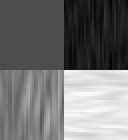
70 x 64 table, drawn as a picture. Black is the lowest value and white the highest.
It is made of 2 by 2 panels. Panel 1,1: low, flat. Panel 1,2: very low, streaked downward, faint in contrast. Panel 2,1: middling, streaked downward. Panel 2,2: very high, streaked across, faint in contrast.
